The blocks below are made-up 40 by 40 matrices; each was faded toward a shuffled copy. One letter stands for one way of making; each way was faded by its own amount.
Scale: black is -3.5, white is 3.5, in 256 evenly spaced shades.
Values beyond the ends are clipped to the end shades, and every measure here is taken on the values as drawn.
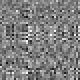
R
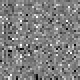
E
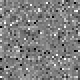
E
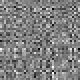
R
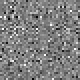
E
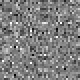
E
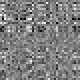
R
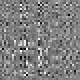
R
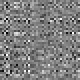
R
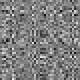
R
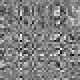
R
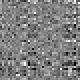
R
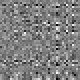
R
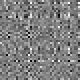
R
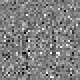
E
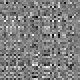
R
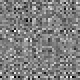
R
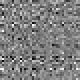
R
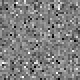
E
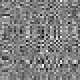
R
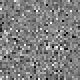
E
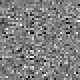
E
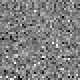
E
